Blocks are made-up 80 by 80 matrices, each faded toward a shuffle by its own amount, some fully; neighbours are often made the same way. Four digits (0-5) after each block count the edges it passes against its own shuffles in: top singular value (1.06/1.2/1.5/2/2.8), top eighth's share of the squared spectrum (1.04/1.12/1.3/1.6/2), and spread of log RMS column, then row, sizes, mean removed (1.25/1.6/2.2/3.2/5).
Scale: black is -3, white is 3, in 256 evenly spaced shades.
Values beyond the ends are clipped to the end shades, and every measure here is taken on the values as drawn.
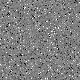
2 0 0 0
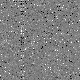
3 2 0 0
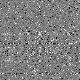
3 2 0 2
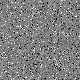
2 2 0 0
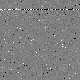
4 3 0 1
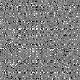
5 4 2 3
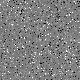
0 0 0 0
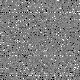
4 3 1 2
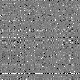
4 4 1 2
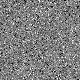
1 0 0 0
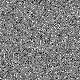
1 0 0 0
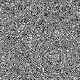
3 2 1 1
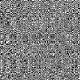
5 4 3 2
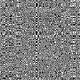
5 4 3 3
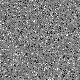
0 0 0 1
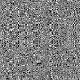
4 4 2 2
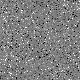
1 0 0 0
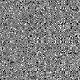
4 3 2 2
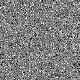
3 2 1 0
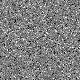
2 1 0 0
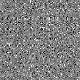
4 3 2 2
